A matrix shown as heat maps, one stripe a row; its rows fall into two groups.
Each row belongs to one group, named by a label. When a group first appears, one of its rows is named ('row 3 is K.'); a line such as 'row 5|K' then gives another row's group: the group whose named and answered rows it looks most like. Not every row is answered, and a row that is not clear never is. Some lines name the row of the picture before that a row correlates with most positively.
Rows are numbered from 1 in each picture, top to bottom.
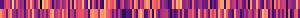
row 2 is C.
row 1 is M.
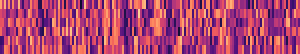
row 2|C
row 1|M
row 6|M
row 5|M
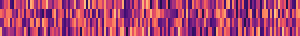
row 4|M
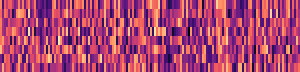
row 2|C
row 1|C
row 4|C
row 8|M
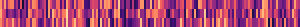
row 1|C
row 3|C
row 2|C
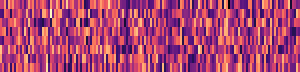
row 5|M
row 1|C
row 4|M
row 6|C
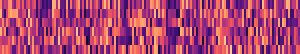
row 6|M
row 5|C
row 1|C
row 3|M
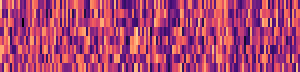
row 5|M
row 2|C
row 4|M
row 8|M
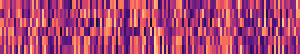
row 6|M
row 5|M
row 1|M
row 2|M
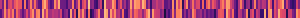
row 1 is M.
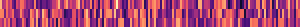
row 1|C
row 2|M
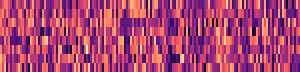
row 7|C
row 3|C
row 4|C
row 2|M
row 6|M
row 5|M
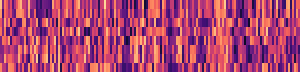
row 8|C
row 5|M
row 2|C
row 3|M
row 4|C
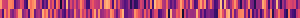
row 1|C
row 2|M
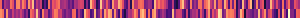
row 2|M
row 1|C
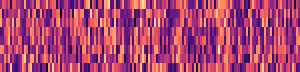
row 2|C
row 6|M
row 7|M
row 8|C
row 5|M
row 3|C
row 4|M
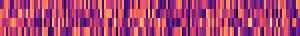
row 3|C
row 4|M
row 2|M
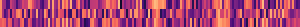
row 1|C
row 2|M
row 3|C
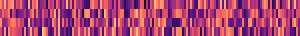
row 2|M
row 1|C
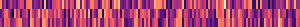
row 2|M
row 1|C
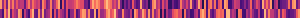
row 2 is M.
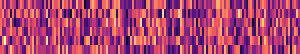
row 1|C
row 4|C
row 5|M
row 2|M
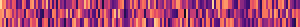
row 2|C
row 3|M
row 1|M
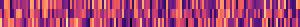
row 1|M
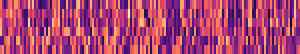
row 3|C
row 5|M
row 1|C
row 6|M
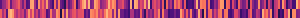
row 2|C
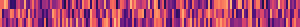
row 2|C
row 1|M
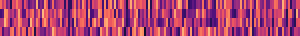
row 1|M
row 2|M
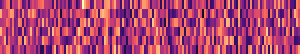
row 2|C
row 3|M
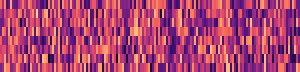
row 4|M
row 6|C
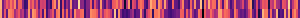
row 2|C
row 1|C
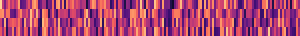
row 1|C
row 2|M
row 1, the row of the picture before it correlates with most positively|2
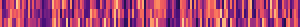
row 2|C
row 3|C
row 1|C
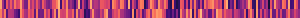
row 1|C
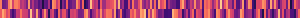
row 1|C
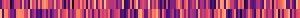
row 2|C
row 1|M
